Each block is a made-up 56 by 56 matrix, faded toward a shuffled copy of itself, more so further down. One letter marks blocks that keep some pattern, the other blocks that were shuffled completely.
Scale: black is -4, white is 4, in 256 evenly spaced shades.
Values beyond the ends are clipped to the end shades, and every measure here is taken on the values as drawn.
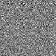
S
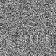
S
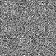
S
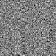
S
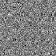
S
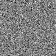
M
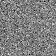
M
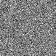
M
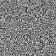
S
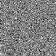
S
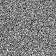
M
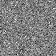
M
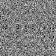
S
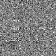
S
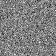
M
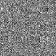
S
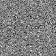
S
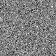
M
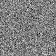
M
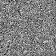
M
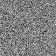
M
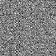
S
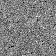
M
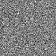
S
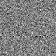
S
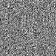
S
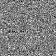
S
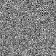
S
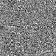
S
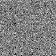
S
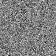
M
